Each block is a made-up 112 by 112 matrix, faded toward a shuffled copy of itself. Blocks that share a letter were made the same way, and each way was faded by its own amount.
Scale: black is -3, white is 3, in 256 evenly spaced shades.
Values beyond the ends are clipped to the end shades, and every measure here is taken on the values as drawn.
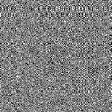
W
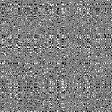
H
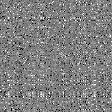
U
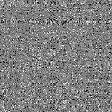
U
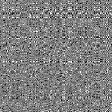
H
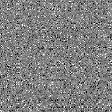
U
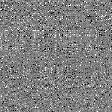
U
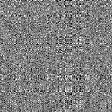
W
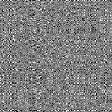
H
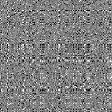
H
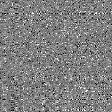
U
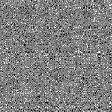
U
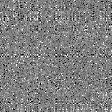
U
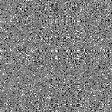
U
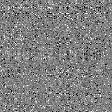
U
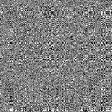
W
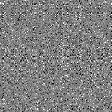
U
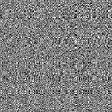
W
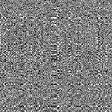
W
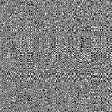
H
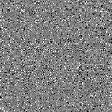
U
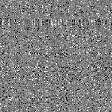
U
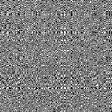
H
